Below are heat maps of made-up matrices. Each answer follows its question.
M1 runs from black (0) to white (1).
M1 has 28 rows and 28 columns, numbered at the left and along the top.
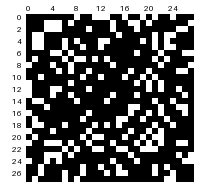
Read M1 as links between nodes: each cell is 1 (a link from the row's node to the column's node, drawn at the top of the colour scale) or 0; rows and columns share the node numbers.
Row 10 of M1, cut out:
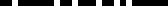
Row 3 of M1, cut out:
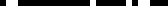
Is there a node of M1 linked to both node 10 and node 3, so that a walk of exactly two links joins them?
yes
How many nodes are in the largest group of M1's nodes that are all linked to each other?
3
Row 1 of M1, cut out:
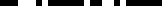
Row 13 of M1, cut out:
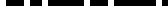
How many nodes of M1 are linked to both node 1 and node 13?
4
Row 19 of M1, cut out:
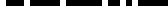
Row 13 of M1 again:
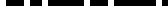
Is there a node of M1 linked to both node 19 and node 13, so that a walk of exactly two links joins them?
yes
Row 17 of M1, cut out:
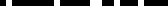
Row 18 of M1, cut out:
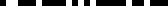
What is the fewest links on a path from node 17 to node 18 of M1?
2
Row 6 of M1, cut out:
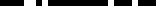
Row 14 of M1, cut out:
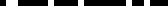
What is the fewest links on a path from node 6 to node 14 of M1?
3
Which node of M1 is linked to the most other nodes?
node 21
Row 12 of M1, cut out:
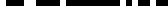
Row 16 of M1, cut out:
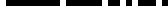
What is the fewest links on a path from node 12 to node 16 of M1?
2
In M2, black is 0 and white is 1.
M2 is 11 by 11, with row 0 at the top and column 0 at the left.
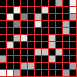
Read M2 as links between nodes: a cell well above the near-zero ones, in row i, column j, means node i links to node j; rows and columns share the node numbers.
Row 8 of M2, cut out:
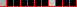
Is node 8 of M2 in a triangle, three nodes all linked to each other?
no
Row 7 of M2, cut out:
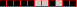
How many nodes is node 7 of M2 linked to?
3
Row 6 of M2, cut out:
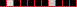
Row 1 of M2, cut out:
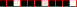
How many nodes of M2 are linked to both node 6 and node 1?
0
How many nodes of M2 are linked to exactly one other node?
1
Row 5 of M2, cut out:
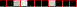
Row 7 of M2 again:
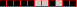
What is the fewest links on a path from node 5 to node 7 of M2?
1
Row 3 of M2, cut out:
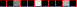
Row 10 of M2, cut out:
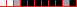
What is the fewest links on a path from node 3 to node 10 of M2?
2
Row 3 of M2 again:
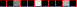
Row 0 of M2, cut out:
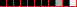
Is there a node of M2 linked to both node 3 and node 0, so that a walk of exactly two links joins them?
no
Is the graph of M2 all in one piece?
yes
